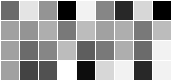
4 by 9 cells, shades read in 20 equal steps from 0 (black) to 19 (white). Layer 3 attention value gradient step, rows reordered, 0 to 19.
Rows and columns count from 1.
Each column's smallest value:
8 5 6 0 1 9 3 3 0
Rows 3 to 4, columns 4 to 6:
14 7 9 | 19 1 16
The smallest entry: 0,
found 2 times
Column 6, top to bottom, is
10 12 9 16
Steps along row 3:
down up up down up up down up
